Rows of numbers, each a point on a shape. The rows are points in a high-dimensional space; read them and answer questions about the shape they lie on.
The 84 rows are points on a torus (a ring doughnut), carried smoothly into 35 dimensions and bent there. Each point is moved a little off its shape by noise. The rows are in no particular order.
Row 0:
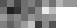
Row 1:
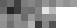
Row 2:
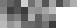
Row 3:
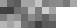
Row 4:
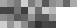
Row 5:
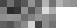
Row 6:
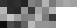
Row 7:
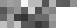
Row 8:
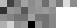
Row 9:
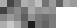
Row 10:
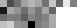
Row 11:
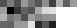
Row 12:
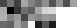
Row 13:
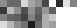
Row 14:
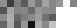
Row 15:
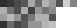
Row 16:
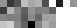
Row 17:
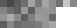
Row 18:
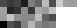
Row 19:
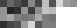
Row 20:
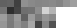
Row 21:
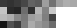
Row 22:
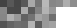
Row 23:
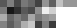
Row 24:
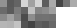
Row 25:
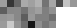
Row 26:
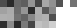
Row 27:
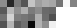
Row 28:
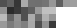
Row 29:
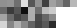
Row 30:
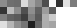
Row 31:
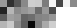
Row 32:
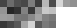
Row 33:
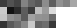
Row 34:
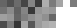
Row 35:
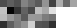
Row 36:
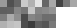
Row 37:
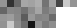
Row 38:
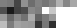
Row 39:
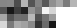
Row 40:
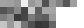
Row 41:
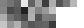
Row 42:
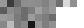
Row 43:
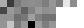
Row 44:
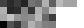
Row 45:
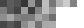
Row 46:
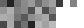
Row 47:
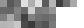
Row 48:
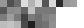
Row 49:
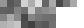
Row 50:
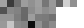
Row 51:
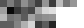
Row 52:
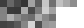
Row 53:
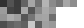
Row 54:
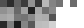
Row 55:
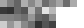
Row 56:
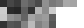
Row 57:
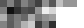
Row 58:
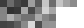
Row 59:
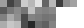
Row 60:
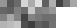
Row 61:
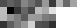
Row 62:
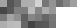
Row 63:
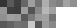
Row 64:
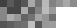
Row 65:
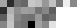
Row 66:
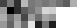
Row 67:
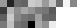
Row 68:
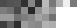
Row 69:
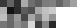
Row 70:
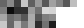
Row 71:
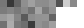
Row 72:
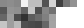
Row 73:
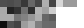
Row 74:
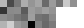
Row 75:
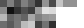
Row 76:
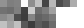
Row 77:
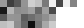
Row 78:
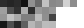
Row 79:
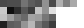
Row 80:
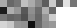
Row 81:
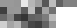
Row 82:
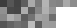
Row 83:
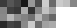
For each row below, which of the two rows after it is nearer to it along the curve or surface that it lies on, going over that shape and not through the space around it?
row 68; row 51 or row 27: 27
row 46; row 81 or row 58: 58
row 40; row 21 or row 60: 60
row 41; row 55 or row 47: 47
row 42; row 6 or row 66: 6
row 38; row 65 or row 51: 51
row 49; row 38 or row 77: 38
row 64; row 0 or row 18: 0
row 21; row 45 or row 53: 53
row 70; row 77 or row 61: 61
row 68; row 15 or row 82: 82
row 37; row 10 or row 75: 10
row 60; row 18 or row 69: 69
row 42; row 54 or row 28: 54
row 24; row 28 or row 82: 28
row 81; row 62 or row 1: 62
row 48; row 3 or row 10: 3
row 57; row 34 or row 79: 79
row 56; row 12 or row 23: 12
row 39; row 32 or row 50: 32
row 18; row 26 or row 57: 57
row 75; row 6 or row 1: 1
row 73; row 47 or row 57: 57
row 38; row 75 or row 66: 75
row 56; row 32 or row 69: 69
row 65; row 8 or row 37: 8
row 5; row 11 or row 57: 57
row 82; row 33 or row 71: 71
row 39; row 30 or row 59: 59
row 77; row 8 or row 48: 8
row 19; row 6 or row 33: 6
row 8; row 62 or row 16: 62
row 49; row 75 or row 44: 75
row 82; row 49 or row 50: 50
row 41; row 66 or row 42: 66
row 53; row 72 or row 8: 8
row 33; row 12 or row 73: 12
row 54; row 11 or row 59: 59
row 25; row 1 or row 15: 15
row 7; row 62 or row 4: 4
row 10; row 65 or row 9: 65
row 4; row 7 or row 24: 7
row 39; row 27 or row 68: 68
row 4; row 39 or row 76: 39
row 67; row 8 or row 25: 8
